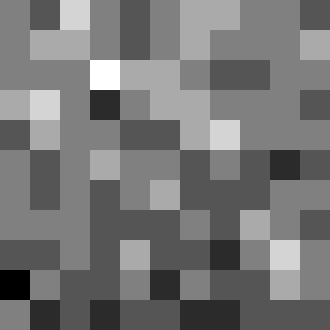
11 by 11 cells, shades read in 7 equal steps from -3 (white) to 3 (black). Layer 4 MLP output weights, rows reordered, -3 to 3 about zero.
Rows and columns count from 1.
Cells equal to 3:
1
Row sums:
-1 -3 -3 -2 -1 5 4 4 4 8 14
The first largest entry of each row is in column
2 5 8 4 1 10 2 4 8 1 2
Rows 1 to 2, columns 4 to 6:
0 1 0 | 0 1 0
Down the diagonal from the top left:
0 -1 0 2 1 0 1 1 0 -1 1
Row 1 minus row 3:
0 1 -2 3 2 1 -1 -2 -1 0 1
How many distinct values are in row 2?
3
